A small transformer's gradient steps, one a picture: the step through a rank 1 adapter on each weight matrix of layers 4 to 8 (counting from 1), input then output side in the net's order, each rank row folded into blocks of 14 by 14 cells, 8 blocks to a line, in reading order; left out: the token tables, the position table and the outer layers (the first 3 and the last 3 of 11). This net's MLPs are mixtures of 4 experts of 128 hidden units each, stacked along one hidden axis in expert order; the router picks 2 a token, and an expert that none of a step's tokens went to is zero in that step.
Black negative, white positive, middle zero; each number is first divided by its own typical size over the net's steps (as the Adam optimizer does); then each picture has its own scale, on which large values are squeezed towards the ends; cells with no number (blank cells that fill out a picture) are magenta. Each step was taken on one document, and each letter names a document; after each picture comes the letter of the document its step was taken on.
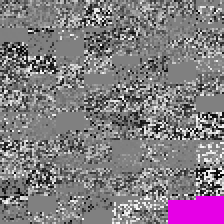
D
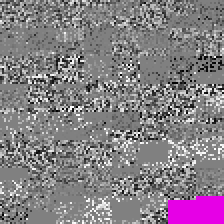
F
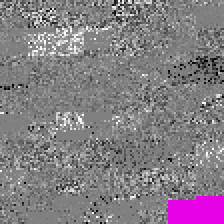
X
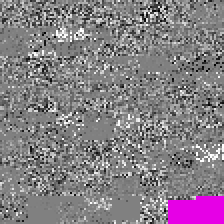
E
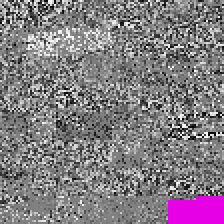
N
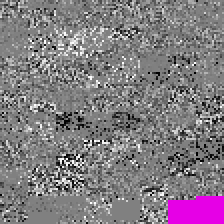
E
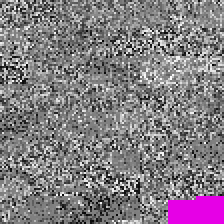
N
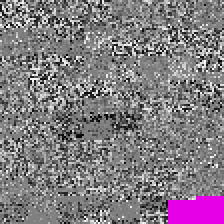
N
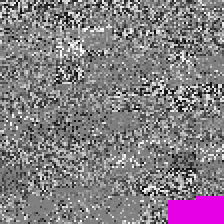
N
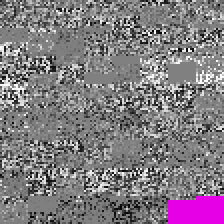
D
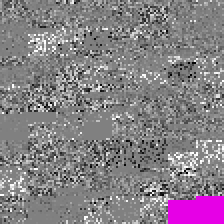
X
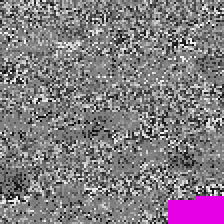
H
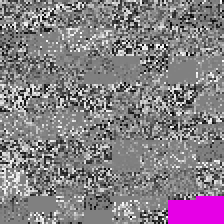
D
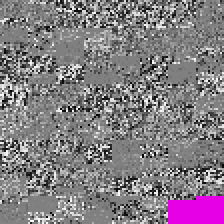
D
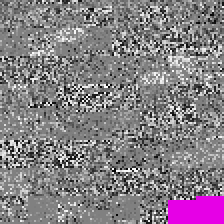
N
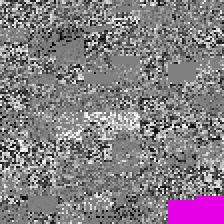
D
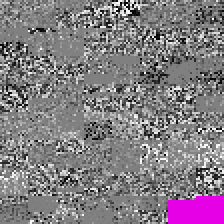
D
